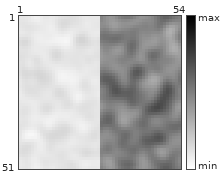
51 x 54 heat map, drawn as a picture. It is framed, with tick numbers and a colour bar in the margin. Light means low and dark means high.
The table splits into one row of 2 panels. Panel 1,1: very low, blotchy, faint in contrast. Panel 1,2: middling, blotchy.
